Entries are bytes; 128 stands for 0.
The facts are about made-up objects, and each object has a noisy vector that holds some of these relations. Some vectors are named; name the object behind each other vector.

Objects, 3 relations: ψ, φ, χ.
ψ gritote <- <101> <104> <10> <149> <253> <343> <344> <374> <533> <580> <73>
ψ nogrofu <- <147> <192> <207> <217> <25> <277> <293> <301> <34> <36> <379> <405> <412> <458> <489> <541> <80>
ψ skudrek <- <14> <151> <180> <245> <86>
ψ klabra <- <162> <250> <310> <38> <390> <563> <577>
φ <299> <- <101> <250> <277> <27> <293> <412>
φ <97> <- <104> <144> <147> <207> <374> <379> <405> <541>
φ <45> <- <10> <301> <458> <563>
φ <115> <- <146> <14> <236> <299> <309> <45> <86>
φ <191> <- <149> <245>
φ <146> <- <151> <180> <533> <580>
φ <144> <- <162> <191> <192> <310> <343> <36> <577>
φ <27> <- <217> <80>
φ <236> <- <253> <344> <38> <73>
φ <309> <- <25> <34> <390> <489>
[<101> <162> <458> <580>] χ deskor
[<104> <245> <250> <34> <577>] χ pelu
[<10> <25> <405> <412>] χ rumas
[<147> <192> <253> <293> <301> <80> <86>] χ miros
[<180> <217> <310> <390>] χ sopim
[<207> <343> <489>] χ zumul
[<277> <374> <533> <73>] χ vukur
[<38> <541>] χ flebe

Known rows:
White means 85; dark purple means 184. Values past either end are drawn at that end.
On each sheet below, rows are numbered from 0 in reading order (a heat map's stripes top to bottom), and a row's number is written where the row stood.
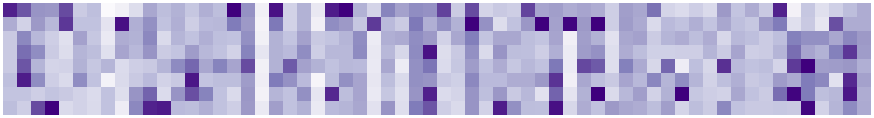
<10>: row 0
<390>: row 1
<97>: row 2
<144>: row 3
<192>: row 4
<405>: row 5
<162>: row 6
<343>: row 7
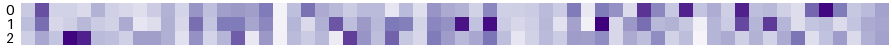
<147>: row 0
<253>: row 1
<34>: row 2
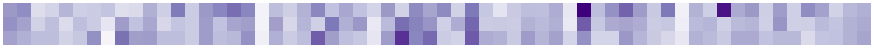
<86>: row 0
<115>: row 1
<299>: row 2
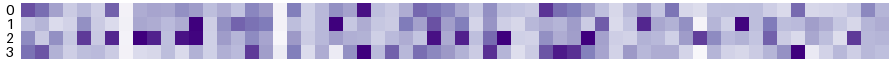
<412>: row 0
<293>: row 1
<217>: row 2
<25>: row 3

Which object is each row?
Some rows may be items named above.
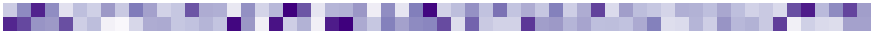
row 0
<149>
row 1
<10>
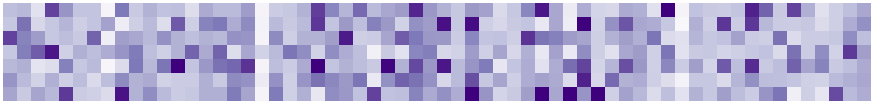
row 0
<277>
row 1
<253>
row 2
<412>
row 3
<577>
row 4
<80>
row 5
<146>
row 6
<390>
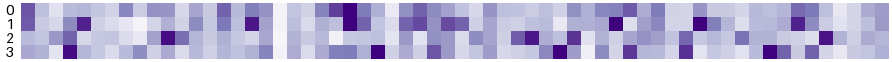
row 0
<580>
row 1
<458>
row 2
<207>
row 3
<533>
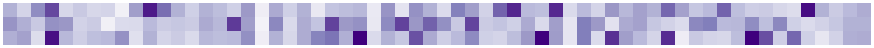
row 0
<207>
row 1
<45>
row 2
<533>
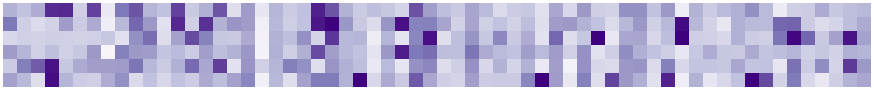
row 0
<250>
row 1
<101>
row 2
<162>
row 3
<299>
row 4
<577>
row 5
<533>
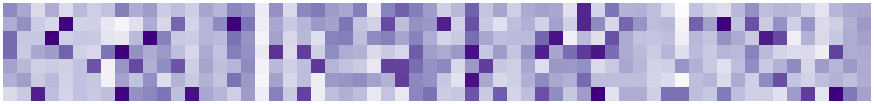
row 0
<146>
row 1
<301>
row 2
<489>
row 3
<180>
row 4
<27>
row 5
<309>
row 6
<310>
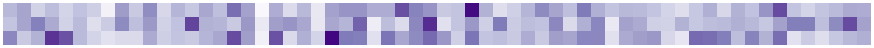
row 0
<309>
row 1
<36>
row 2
<563>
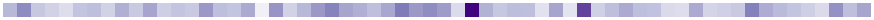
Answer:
<236>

